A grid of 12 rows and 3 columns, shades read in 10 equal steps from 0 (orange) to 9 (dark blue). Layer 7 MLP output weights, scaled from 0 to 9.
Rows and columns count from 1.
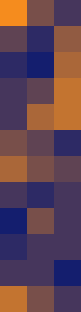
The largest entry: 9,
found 3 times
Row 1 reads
0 5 7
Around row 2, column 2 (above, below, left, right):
5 9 6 4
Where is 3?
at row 3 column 3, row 5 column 2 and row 7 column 1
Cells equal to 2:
3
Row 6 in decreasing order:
8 6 5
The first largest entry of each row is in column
3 2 2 1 1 3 3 2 1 1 3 3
